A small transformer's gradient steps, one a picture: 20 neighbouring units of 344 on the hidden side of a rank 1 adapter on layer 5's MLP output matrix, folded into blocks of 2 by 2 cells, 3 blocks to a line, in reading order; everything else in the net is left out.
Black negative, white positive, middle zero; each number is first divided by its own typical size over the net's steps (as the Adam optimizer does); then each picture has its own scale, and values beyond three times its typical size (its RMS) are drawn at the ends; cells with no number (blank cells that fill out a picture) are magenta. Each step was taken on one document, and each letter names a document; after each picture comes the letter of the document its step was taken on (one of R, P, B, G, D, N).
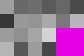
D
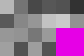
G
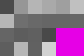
G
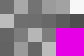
D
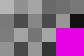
G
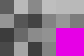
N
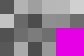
N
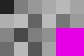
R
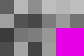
N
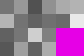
D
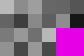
G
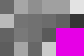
D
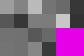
G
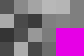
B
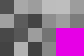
B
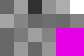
D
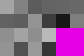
R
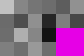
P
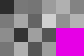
R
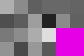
R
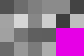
R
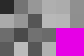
R
